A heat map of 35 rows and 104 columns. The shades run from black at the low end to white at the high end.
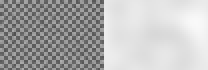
It is made of 1 by 2 panels. Panel 1,1: middling, checkered, strong in contrast. Panel 1,2: very high, smooth, faint in contrast.
